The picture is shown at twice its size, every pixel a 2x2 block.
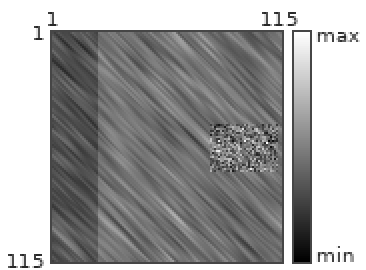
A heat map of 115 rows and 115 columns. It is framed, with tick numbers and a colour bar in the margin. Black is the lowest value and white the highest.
A vertical seam about 20% of the way across splits the table, and the right part is higher. Values change most from cell to cell in the middle right. The grain runs diagonally down to the right. An odd patch, rougher than its surroundings, sits in the middle right.
